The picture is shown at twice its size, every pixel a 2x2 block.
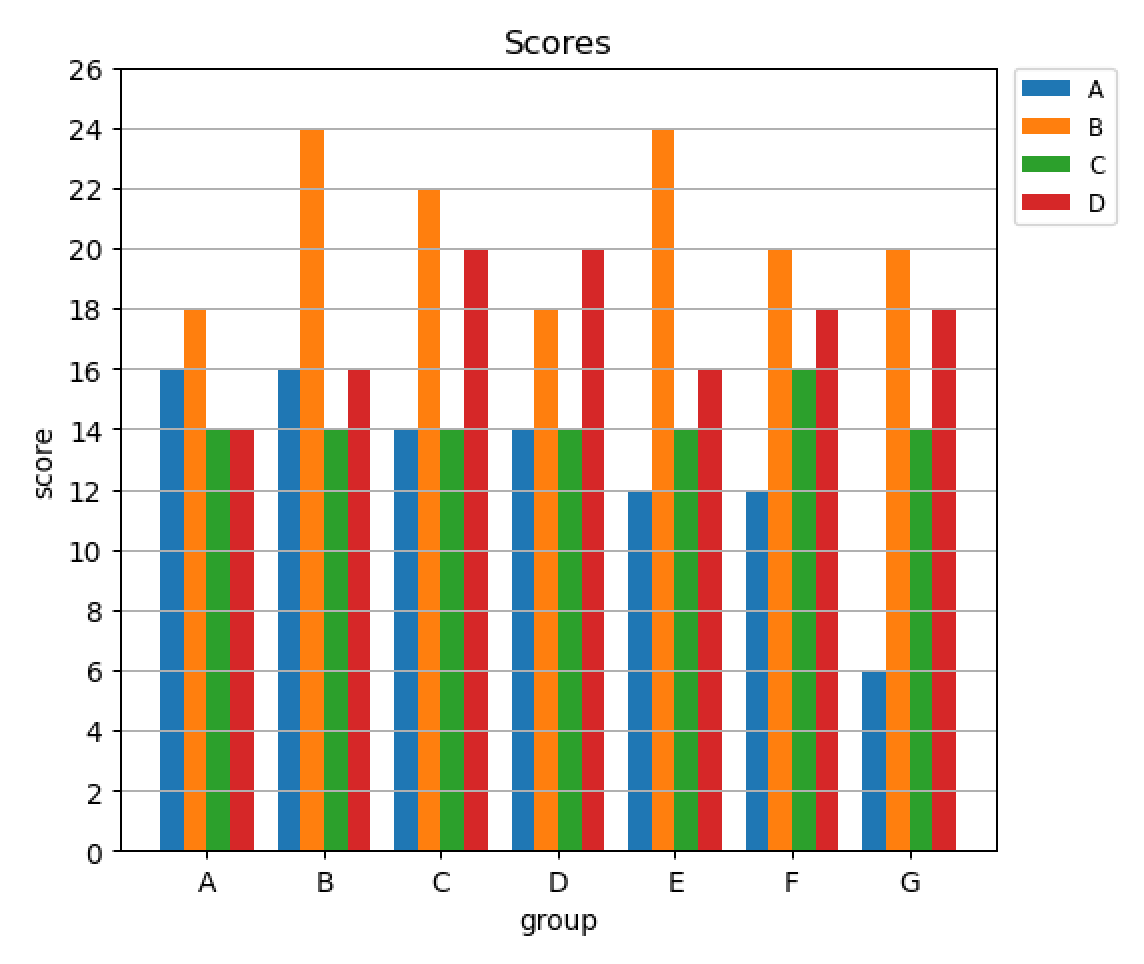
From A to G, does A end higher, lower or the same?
lower
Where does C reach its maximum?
F
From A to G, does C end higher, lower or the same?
the same
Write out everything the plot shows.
Title: Scores
x-axis: group, ticks A B C D E F G
y-axis: score, ticks 0 2 4 6 8 10 12 14 16 18 20 22 24 26
Legend: A, B, C, D
Values:
A: 16 16 14 14 12 12 6
B: 18 24 22 18 24 20 20
C: 14 14 14 14 14 16 14
D: 14 16 20 20 16 18 18
